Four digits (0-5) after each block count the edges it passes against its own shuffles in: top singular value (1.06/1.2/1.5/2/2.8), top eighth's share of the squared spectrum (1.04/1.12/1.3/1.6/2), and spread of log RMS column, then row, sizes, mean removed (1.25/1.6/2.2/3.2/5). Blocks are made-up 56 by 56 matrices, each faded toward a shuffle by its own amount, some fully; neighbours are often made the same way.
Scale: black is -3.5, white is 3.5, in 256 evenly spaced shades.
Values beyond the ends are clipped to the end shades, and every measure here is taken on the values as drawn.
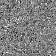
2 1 0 0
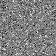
1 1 0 0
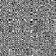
4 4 2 2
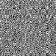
4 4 2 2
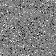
0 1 0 0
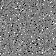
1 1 0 0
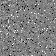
1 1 0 0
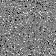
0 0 0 0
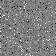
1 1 0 0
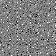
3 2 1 0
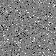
1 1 0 0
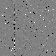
3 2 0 0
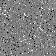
0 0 0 0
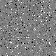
2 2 1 0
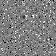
2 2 1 0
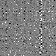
4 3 2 1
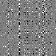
4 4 3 2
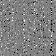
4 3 2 1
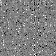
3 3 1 0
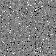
1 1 1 0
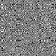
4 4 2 2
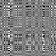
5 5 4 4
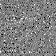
3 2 0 1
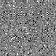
3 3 1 1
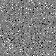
2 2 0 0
